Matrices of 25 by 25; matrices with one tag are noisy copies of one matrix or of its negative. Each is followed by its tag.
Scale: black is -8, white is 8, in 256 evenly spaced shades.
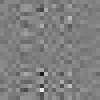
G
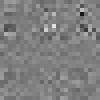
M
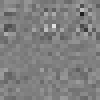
M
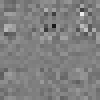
M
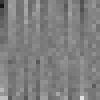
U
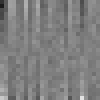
U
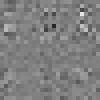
M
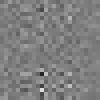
G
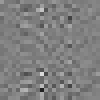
G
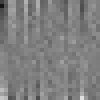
U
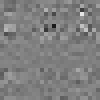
M
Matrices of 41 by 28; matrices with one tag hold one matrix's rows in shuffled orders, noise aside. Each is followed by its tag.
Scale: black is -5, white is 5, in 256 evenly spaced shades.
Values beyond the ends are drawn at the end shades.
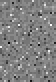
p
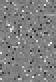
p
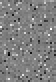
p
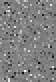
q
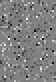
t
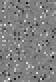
t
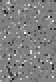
q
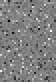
p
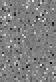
t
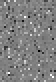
q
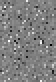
t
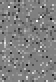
t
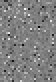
q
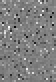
t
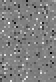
t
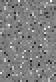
p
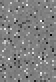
t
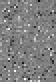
q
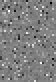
t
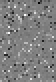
q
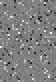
p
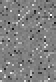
p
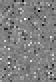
q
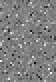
p
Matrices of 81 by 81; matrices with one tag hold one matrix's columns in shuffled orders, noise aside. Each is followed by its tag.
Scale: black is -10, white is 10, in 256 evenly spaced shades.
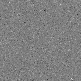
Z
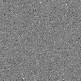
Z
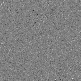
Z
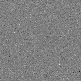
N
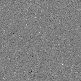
N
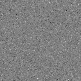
Z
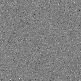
Z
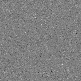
N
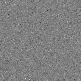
Z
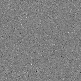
N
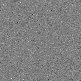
Z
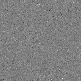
Z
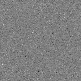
N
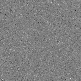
Z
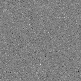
N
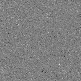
N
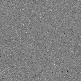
N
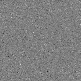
N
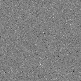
N
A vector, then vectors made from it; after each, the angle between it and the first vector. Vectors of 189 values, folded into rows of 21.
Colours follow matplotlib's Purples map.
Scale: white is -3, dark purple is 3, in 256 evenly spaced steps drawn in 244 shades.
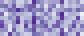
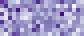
partly aligned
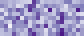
partly aligned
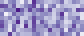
nearly parallel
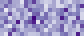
partly aligned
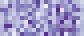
orthogonal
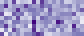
partly aligned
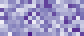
partly opposed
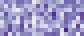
nearly opposite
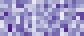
nearly opposite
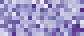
orthogonal
